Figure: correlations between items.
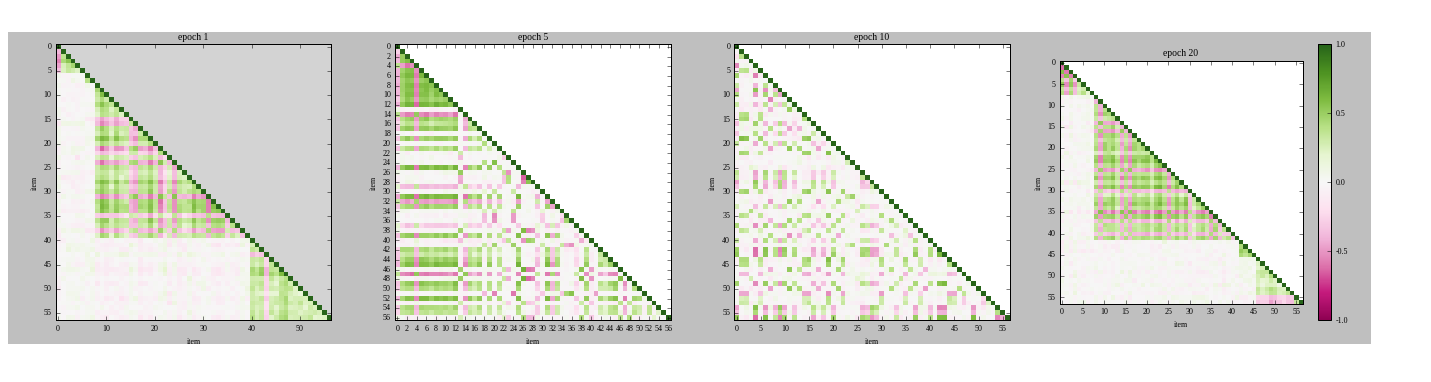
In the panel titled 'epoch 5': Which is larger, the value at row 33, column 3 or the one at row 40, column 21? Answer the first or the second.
the first
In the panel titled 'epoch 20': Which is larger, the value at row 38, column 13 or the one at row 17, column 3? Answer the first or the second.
the first
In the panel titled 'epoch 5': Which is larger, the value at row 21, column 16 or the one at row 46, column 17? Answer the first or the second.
the first
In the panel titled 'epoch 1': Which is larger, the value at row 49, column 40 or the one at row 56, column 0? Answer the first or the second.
the first
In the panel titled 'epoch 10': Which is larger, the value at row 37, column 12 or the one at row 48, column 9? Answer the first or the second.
the first
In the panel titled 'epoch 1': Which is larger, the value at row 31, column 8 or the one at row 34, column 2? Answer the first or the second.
the second
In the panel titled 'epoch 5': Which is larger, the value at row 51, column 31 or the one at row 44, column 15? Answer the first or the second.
the second
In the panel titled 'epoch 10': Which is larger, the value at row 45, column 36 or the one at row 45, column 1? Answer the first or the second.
the second
